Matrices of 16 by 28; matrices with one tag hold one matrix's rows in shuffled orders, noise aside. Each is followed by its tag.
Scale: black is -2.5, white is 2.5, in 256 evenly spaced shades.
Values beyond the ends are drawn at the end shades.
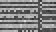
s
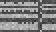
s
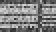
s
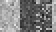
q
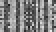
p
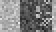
q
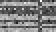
s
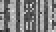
p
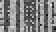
p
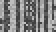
p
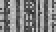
p
